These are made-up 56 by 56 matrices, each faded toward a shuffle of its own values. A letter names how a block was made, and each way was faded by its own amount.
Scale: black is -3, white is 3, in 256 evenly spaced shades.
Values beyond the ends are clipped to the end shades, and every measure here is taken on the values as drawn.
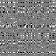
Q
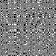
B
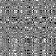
Q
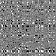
B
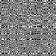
Q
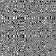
B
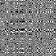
Q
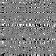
Q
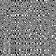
B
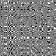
B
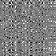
B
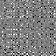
B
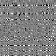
Q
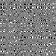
B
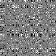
B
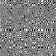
B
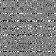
Q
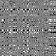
Q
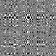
Q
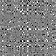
B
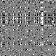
B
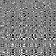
Q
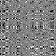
Q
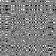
Q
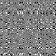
Q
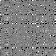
B
